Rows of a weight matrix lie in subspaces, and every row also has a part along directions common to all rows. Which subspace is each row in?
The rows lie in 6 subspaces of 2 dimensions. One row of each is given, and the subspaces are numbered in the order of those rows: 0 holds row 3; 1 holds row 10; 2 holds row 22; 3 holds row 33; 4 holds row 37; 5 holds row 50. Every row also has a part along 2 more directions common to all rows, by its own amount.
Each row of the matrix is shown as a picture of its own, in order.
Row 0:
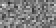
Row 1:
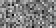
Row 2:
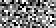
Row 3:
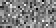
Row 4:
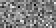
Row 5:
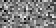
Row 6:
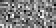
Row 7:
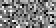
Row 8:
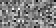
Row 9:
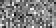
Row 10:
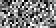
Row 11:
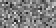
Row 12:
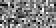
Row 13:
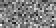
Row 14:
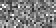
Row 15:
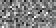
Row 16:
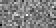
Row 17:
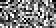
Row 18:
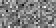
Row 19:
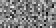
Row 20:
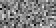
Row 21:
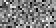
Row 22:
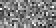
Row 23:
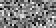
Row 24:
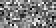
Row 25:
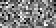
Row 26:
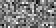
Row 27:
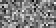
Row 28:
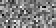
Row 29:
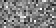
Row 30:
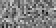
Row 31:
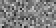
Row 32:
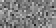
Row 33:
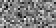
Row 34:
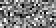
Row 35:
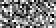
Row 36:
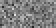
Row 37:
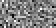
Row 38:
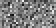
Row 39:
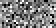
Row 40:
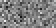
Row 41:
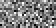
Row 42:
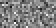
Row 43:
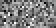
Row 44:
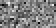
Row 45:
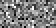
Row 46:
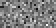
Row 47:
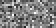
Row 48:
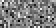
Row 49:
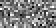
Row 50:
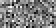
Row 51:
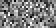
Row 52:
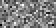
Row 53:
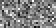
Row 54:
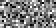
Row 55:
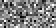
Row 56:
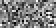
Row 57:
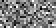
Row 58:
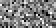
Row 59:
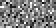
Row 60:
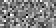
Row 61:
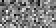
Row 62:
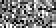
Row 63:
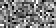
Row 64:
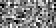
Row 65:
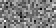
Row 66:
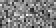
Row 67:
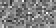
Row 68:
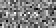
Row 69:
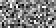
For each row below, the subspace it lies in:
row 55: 3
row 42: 3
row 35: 4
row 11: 3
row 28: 4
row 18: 4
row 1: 5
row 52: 4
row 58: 5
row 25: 3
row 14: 2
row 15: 1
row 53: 4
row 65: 3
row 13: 1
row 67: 1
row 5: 3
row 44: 2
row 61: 0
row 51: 1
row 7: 5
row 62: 4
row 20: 2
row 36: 5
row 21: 0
